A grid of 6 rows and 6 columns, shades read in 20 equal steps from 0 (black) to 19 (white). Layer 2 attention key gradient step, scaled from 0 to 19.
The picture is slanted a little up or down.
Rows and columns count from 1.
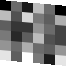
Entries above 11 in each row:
1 3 0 1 1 3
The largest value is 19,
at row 6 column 3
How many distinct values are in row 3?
5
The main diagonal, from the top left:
0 6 4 14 7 17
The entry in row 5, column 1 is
11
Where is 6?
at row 2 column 2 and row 4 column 5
